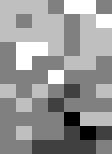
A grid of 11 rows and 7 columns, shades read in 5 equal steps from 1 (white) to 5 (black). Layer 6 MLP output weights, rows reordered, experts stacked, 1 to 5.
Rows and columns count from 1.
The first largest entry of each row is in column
4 2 5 1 1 1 5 4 5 6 3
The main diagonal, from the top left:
2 3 2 2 2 3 2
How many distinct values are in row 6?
2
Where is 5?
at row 9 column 5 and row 10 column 6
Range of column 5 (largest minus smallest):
4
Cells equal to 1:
7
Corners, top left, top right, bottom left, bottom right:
2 3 3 3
